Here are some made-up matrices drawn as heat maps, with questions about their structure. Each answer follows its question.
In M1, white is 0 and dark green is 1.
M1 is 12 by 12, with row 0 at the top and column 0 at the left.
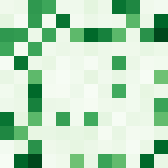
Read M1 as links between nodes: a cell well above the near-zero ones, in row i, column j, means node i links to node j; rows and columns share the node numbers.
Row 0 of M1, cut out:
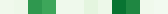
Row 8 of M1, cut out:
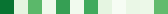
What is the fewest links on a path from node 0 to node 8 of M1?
1
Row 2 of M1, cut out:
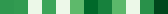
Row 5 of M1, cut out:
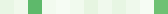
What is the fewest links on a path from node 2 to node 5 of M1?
1
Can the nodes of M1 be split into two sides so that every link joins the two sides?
no
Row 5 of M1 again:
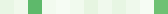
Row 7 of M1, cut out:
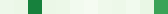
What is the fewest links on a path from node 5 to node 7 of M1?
2
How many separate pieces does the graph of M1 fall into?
1
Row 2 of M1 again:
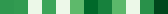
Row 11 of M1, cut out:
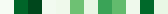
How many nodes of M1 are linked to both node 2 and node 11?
5
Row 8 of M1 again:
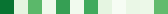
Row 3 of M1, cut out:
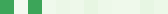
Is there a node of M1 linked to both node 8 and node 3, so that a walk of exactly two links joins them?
yes
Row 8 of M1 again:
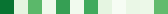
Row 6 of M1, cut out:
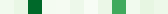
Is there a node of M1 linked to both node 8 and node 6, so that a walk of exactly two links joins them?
yes
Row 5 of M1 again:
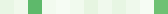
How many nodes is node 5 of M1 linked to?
2
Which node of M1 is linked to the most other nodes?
node 2
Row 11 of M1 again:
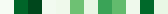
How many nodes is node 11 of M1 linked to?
6
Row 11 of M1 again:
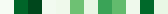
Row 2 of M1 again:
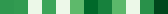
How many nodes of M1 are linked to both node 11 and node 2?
5
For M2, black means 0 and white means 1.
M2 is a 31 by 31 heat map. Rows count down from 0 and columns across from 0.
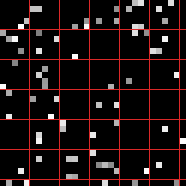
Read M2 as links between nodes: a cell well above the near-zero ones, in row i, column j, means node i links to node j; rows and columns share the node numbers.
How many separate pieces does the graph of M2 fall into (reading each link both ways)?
1
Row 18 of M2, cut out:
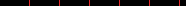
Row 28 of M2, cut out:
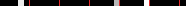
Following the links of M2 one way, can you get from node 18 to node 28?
no
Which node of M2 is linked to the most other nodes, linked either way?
node 6
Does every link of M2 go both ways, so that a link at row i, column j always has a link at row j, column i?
no
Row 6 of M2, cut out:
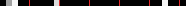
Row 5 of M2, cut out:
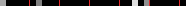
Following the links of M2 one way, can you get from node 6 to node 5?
yes
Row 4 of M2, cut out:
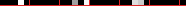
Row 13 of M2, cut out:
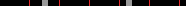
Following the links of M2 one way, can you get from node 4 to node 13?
no
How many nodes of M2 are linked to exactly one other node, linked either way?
0
